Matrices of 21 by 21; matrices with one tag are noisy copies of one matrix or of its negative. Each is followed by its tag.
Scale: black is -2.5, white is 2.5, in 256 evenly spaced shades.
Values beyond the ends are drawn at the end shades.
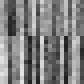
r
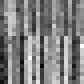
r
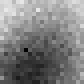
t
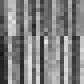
r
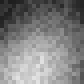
t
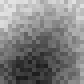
t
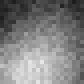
t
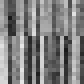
r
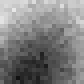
t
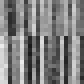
r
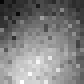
t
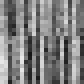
r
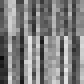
r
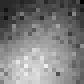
t
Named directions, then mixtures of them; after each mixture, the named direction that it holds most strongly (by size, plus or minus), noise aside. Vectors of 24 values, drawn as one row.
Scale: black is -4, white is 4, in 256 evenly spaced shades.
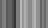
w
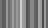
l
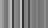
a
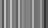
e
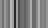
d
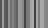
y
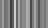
d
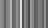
a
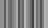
e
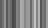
w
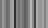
d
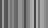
y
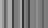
a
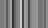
a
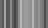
w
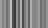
a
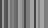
y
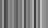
y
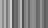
a
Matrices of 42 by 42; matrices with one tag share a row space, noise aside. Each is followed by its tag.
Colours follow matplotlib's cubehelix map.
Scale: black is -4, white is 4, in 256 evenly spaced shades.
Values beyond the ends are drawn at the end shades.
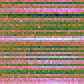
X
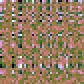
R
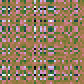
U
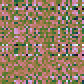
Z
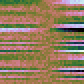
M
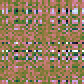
Z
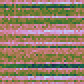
X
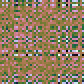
Z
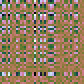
U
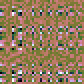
R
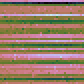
X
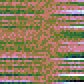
M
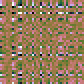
R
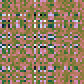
U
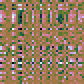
R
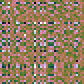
U
